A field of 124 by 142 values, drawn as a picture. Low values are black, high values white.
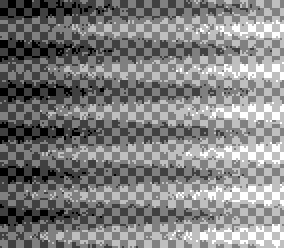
Average level on the scale: 50%. Slope: up to the right. Stripes: horizontal, repeating 6 times.
